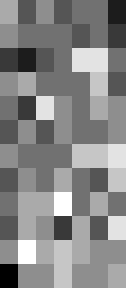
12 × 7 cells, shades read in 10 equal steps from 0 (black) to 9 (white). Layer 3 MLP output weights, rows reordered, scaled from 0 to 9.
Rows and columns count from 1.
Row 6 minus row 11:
-2 -4 -3 -2 -2 -1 0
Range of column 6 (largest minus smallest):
5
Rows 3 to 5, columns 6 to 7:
8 4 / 7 3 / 6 5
